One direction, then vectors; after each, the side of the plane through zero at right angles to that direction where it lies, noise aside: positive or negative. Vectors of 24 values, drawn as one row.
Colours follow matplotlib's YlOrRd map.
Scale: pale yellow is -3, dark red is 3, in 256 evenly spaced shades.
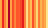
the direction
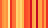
negative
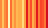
negative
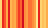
positive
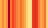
positive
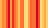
positive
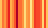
positive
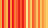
positive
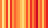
negative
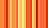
negative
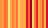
negative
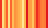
negative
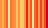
negative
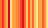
positive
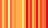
negative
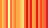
negative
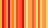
positive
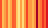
negative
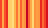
negative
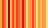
positive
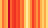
positive
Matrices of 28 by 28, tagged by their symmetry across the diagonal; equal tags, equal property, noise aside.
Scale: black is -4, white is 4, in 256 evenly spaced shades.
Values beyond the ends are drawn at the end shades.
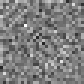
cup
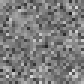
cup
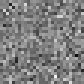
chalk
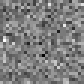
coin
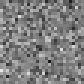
chalk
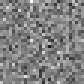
coin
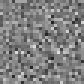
chalk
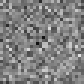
cup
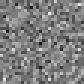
cup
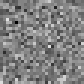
coin
